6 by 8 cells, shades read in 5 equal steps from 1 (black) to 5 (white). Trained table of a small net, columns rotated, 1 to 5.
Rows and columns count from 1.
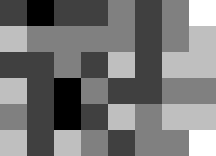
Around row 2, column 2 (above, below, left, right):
1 2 4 3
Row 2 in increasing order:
2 3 3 3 3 3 4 4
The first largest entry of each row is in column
8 1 5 1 5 8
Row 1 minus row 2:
-2 -2 -1 -1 0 0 0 1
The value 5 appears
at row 1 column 8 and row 6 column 8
